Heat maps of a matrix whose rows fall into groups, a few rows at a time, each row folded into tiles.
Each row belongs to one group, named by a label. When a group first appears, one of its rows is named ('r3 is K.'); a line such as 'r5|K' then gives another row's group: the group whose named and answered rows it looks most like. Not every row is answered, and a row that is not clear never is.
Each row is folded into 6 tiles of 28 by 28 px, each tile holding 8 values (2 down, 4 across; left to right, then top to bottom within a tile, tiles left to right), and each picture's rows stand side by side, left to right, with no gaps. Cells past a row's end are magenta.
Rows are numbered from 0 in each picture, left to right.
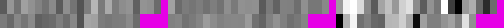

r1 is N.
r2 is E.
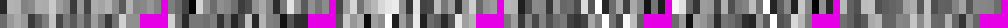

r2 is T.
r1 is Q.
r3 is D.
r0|T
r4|D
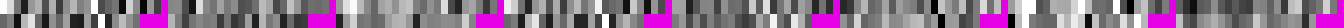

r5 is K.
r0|D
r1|Q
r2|E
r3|D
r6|E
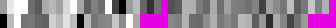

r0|E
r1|K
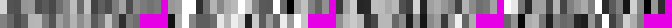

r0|N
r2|T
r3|D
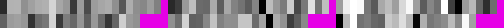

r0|T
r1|K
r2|E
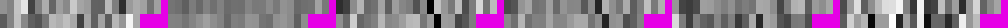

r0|E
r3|K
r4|Q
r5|T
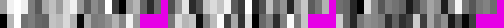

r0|E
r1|T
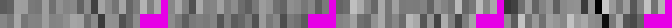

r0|K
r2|K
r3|K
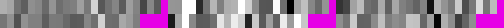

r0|D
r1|E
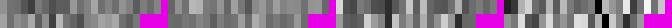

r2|N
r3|K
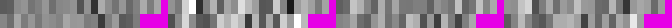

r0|K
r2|K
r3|E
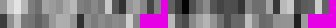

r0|E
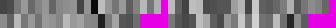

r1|N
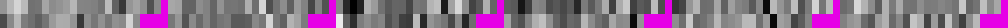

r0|E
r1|D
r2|Q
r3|Q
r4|K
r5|K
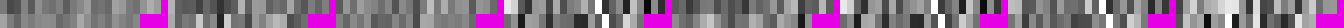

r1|N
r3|D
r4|Q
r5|D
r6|D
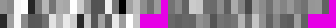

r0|E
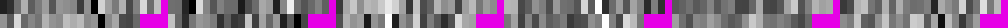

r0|K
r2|T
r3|D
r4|Q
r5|K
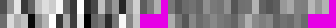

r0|T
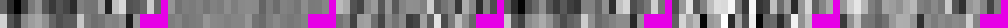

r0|Q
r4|T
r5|E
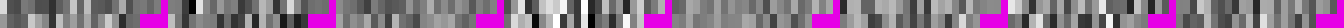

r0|N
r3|T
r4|K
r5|T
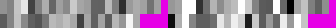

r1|E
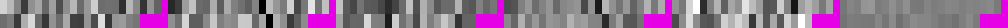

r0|D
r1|K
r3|K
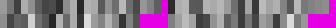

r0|N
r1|T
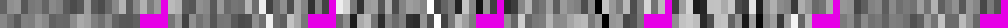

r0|Q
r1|D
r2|D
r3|K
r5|D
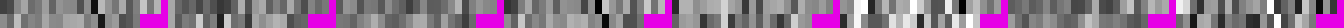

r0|K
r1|N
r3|K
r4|T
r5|E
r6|Q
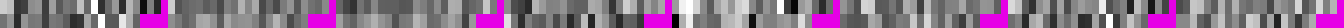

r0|D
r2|Q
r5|N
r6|D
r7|K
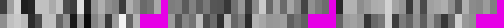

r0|T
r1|N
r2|T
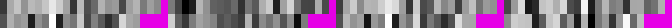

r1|Q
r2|T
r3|T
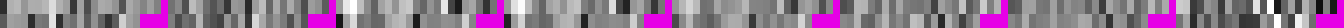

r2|E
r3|E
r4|E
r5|K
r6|K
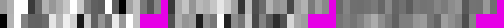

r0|E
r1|T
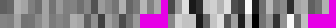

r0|K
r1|T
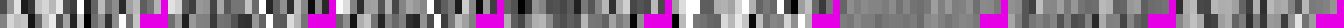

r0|T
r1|D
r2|D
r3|Q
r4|E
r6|Q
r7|T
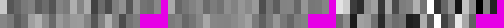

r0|N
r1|N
